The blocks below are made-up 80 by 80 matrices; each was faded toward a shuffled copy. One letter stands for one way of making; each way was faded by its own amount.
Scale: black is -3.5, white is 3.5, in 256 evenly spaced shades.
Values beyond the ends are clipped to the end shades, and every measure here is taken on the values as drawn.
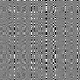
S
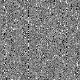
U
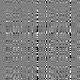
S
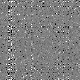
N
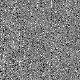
U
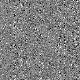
U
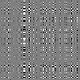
S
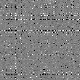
N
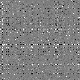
N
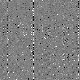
N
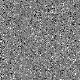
U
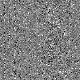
U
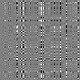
S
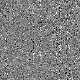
U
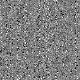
U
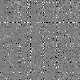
N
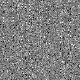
U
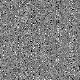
U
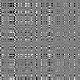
S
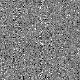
U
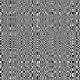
S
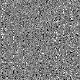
U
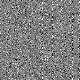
U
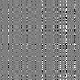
S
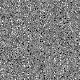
U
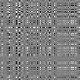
S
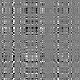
S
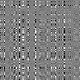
S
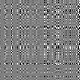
S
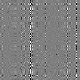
S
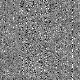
U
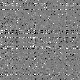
N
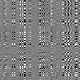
S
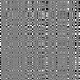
S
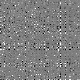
N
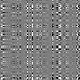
S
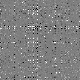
N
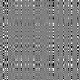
S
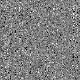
U
